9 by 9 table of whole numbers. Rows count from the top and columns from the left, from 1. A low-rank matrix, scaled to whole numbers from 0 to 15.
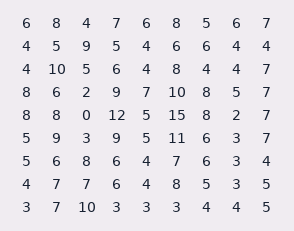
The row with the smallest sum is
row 9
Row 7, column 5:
4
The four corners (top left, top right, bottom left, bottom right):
6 7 3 5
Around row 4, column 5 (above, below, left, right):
4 5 9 10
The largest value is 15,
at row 5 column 6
